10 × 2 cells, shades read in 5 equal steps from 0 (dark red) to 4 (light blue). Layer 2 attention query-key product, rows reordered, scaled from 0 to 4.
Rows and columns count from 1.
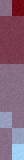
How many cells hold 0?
1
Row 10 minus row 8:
-1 2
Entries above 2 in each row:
0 0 0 0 0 0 0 1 1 1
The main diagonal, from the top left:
2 1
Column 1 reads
2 1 1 1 2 2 2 3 2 2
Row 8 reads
3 2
